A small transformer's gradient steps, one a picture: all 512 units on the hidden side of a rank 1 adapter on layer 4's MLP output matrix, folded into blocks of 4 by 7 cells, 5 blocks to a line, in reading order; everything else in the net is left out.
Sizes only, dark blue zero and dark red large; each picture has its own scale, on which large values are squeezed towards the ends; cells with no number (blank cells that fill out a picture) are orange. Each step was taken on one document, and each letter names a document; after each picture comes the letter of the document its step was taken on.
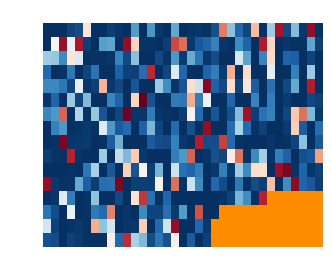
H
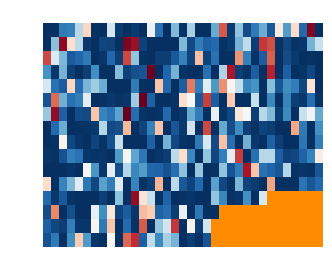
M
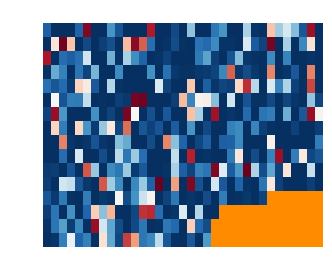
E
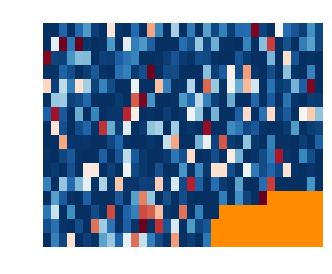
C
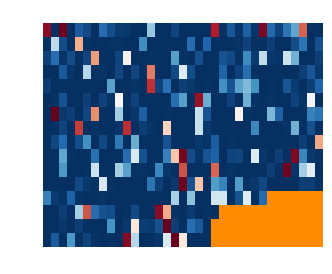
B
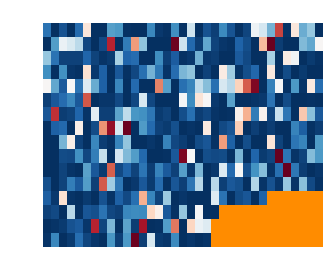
M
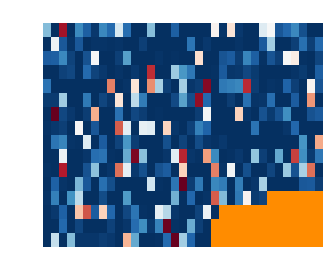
B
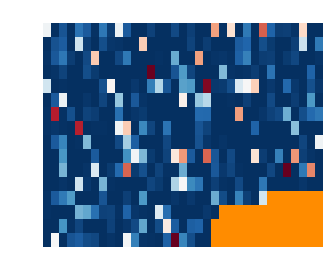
B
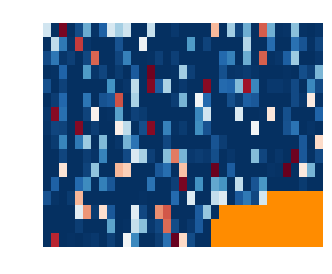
B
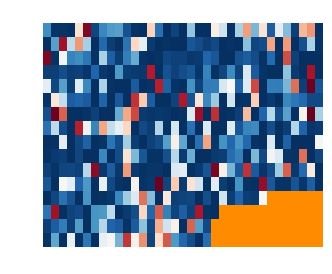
E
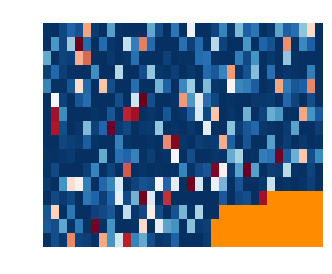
C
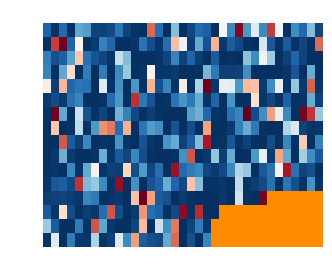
H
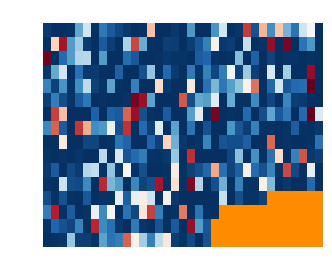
E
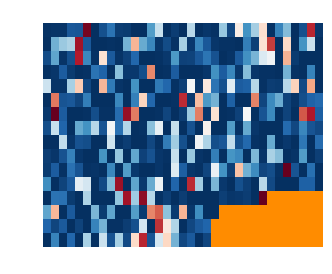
C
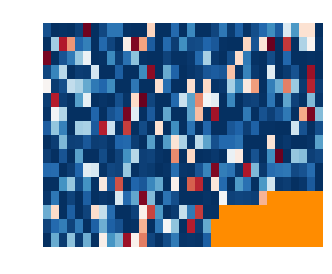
E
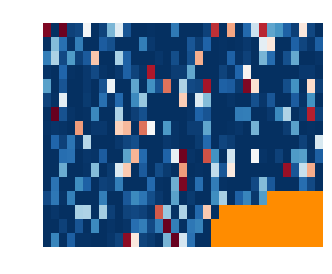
B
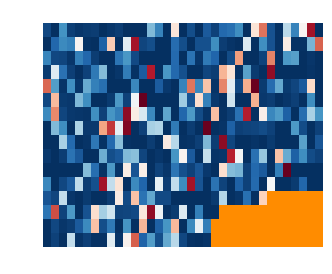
M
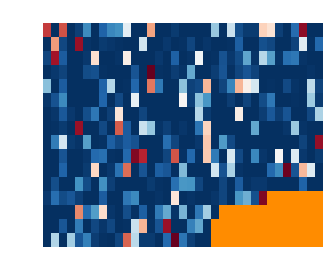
B
